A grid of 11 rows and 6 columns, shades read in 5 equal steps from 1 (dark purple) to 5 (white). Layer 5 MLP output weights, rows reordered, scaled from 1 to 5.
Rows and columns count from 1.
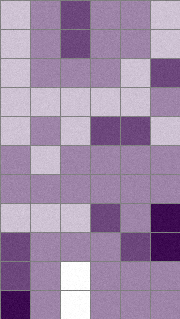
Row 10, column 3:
5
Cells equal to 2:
9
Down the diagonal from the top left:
4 3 3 4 2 3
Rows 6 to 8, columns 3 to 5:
3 3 3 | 3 3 3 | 4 2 3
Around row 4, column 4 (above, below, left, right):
3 2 4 4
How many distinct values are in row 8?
4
